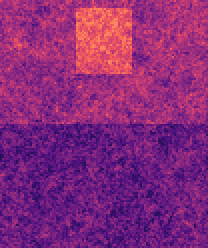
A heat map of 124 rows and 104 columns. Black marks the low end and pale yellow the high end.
Odd patch: higher, in the top middle. Grain: blotchy. Seam: horizontal, 50% of the way down, the top part higher. Ninth with the highest average: top middle.
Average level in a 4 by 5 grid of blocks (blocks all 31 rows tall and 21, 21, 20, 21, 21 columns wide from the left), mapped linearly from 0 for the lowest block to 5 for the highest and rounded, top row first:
23533 | 22322 | 00000 | 00001
